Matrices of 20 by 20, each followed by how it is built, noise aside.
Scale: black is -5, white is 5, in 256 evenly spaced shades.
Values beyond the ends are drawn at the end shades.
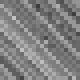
Toeplitz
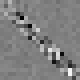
banded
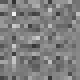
low rank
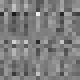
low rank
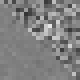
upper triangular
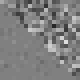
upper triangular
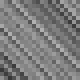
Toeplitz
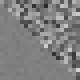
upper triangular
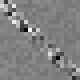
banded
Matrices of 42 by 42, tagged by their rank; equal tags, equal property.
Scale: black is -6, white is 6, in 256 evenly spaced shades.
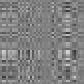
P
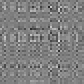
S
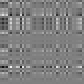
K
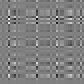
K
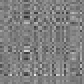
S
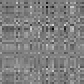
S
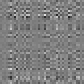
P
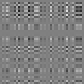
K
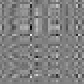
P
